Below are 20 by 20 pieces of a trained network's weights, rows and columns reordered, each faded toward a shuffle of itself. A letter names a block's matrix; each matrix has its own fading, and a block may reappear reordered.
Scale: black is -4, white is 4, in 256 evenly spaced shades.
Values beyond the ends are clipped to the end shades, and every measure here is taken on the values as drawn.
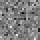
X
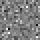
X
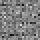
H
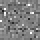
X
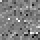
X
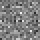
H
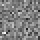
H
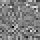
H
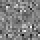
H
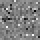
X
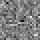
X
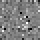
X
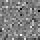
X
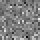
X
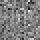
H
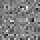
H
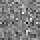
H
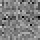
H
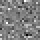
X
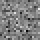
X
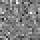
X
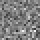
H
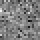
X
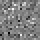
X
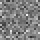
H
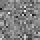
H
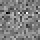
H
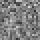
H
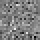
X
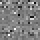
X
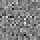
H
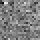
H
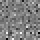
H
